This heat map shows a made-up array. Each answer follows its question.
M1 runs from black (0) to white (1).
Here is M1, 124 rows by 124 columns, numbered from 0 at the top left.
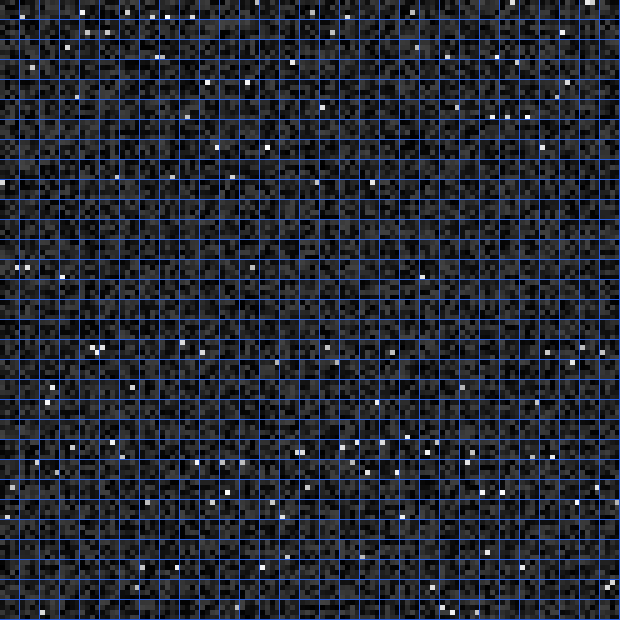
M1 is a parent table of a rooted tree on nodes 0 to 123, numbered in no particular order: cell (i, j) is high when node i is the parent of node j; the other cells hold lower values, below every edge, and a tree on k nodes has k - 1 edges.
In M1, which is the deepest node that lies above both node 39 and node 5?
92
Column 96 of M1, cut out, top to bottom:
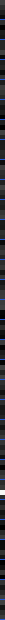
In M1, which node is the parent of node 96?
98
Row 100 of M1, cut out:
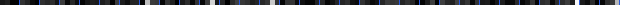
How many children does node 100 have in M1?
5
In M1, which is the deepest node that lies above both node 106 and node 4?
91
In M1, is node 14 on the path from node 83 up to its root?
no
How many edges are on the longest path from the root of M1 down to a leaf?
41
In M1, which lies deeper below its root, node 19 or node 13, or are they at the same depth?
node 13
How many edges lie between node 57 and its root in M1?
5
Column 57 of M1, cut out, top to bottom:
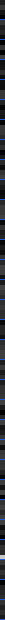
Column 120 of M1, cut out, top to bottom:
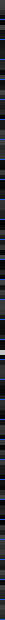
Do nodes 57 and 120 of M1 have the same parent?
no
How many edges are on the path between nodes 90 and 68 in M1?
4
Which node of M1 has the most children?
92
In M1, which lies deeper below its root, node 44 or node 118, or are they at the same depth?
node 118
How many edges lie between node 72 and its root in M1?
5
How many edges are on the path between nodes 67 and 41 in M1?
15
